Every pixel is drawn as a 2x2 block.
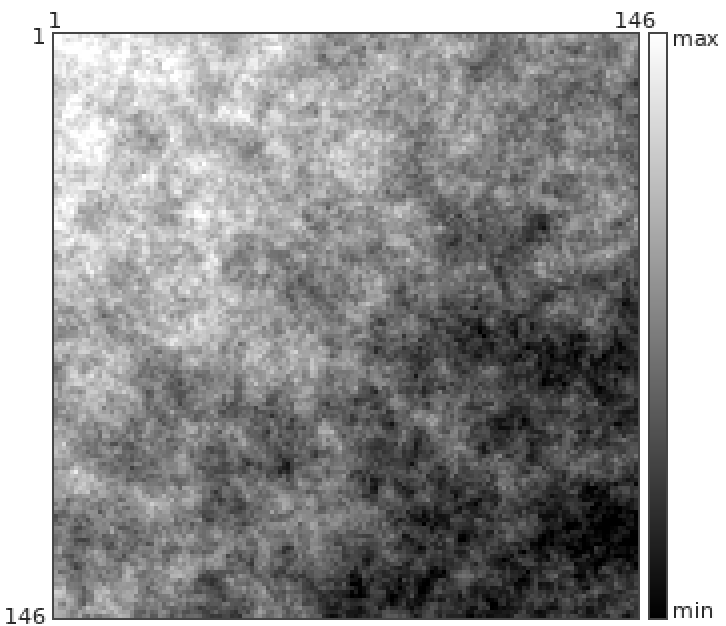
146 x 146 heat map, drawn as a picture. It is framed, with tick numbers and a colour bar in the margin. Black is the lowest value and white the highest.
The bottom right is the ninth with the lowest average. Neither half mirrors the other. The field climbs toward the top left. The top left is the ninth with the highest average. No regular stripes run through it. The texture is blotchy.
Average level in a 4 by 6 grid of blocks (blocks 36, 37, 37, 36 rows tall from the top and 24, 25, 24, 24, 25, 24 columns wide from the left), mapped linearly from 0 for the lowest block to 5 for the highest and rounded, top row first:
544332
443322
332111
322100
